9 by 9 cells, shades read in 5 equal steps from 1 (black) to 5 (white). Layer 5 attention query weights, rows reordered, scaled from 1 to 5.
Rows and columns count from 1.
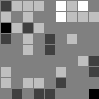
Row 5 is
3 3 4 3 2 3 3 3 3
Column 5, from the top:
3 3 3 2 2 3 3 3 2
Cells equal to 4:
20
